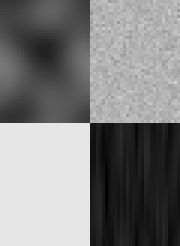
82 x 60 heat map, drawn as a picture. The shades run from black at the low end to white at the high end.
The table splits into 2 rows of 2 panels. Panel 1,1: low, smooth. Panel 1,2: high, fine-grained, faint in contrast. Panel 2,1: very high, flat. Panel 2,2: very low, streaked downward, faint in contrast.
